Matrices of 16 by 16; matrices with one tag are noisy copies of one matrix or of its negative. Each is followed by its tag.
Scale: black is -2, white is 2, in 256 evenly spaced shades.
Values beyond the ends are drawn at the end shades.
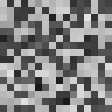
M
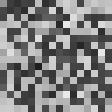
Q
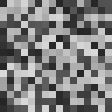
Q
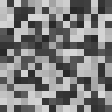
M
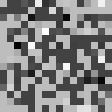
Q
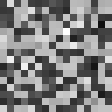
M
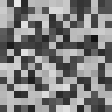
M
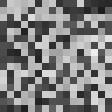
Q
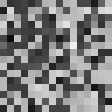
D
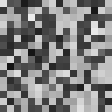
D
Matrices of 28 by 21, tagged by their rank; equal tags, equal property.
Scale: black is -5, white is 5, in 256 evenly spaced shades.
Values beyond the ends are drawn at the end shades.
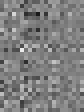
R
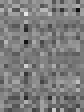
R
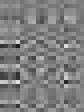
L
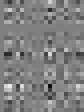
L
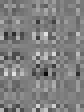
L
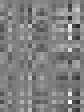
L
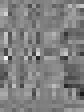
R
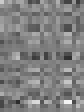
L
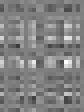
L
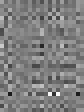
R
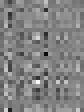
R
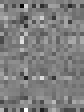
R
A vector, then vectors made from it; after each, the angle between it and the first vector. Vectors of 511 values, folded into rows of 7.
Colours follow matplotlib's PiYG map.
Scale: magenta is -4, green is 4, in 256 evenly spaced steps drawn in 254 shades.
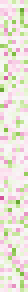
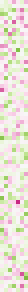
nearly opposite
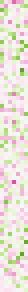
orthogonal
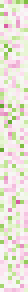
orthogonal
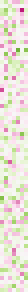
nearly opposite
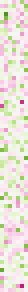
partly opposed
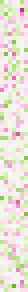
nearly opposite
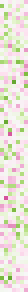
orthogonal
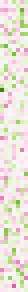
nearly parallel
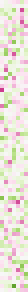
nearly opposite
